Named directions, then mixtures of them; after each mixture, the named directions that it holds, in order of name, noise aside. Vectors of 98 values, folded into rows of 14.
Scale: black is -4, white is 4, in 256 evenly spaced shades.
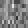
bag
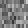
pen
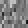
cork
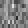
bag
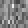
bag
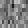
bag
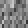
bag, cork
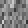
bag, cork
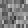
pen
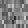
pen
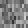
pen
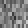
cork, pen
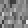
cork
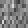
bag, cork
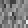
cork, pen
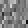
cork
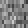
pen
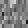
cork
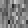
bag, cork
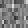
bag, pen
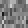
cork, pen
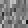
cork
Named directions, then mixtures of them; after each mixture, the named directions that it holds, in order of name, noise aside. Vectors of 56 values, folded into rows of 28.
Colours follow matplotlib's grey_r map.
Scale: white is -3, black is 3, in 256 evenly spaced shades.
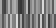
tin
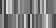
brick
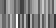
brick, tin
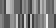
brick, tin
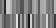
brick, tin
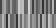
tin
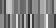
brick, tin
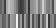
brick, tin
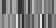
tin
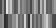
brick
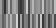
tin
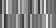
brick
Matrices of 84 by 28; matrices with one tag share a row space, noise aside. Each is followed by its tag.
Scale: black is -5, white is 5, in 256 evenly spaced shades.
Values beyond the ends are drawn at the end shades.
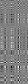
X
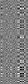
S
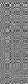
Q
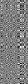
S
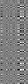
S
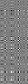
X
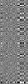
S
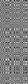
Q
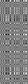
Q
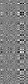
S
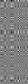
X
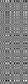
Q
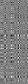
X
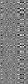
S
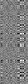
S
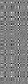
X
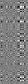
S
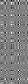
X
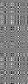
X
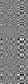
S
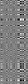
S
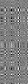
X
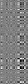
S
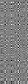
X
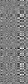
S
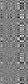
S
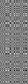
Q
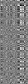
S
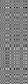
Q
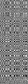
Q
